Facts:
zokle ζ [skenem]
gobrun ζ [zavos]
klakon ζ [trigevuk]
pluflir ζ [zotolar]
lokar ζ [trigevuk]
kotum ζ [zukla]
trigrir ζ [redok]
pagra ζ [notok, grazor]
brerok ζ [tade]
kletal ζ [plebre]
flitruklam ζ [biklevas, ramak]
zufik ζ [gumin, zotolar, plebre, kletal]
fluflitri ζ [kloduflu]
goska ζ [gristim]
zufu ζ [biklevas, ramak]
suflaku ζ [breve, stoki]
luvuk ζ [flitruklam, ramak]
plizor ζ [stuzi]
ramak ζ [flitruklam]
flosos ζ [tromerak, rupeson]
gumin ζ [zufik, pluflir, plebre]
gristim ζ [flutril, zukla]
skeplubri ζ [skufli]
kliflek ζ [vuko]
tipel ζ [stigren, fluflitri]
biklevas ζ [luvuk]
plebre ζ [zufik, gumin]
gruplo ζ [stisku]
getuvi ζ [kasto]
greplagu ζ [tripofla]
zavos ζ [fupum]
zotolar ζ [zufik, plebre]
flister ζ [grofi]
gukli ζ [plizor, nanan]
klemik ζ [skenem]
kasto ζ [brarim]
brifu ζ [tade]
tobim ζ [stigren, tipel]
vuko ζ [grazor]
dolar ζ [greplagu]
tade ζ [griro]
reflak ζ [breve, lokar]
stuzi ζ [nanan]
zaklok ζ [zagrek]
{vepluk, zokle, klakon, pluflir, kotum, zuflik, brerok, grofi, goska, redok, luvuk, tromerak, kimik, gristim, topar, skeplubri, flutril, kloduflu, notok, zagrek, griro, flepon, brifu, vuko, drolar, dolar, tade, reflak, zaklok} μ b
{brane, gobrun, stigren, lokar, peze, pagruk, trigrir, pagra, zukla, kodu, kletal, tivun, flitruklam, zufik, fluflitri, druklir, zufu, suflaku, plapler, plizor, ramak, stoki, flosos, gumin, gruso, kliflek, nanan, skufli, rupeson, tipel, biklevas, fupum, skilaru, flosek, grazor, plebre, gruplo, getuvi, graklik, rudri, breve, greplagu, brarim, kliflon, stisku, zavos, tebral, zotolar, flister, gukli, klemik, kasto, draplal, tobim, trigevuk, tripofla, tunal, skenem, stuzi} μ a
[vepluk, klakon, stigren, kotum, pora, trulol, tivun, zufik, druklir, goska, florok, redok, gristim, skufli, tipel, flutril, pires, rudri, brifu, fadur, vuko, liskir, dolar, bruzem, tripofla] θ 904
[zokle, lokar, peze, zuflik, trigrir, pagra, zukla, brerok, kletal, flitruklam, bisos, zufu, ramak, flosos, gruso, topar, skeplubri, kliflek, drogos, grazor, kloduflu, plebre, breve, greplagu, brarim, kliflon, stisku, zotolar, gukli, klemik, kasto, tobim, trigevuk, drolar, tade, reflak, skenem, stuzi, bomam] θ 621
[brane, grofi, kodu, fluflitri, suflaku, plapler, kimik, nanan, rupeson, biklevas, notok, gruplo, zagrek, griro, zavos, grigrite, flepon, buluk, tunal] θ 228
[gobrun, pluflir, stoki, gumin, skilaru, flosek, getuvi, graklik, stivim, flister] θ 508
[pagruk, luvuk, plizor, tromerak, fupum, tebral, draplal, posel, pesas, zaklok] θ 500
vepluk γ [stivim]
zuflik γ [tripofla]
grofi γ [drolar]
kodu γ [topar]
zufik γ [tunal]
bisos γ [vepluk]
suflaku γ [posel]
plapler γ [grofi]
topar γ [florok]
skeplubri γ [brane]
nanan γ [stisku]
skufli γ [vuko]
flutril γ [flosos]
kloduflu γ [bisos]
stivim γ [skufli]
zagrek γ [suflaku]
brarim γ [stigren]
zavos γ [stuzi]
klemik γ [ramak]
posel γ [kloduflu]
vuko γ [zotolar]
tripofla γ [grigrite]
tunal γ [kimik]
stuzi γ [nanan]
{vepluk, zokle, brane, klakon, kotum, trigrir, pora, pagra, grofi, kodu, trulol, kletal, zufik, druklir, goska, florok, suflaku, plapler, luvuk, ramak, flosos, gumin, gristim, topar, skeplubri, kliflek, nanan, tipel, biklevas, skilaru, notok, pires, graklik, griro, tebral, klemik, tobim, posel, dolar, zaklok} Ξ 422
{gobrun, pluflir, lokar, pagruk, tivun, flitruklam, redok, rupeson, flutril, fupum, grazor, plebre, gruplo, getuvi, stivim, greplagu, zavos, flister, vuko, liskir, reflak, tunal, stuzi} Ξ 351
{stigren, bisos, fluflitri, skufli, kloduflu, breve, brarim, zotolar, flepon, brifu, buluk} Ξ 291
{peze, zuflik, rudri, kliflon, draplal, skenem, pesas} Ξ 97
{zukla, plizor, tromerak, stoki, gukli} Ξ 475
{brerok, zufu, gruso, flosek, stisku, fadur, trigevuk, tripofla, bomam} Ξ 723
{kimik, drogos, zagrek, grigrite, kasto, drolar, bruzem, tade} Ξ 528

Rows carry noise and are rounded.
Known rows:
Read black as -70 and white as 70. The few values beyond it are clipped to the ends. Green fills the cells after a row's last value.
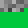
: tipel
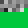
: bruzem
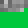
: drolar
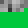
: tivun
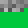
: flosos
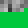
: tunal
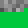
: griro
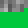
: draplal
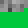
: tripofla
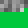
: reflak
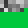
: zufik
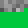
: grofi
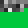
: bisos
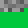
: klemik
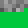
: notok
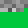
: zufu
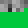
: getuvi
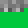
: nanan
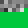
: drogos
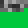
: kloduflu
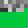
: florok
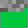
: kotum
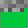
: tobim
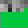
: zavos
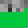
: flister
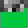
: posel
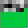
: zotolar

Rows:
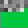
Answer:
grigrite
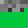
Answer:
plizor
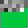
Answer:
liskir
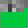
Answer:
kasto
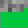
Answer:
rudri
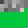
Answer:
flutril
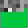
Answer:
buluk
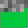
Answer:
tade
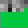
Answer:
stuzi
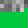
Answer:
pluflir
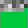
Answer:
luvuk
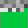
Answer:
flitruklam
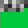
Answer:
vuko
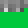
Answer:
tebral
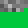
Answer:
tromerak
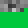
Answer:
fluflitri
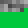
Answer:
brarim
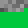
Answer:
zokle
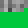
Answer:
stisku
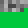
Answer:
stigren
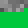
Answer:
zaklok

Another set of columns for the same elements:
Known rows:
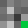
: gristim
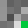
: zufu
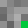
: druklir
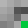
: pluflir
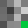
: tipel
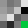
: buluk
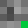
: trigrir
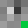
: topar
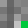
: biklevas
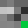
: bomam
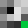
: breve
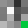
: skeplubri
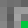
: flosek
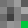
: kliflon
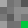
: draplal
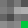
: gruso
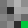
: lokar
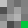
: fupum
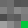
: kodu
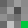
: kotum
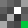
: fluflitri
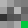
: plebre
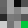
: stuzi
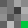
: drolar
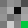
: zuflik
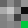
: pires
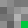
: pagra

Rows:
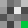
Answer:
zotolar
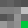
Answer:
tripofla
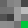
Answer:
zukla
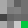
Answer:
zufik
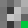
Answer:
brarim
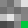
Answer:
brifu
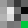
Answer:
posel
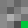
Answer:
suflaku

